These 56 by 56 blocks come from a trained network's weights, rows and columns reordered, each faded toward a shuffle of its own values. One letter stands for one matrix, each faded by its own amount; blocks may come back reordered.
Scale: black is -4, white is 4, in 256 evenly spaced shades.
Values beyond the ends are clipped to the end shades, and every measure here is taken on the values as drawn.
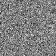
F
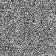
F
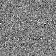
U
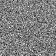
U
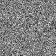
F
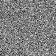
U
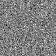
F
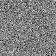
U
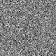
F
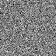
U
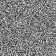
F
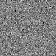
F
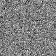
U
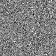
U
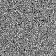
F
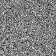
F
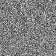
U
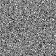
F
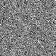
F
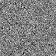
F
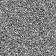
F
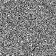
U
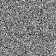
U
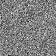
U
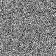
F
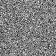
U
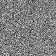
U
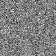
F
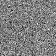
U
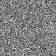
F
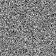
U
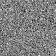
F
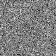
U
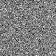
F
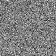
F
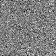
U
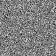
F
